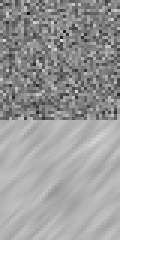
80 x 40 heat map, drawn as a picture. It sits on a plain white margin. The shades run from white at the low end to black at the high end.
It is made of 2 by 1 panels. Panel 1,1: middling, fine-grained, strong in contrast. Panel 2,1: low, slanting up to the right, faint in contrast.
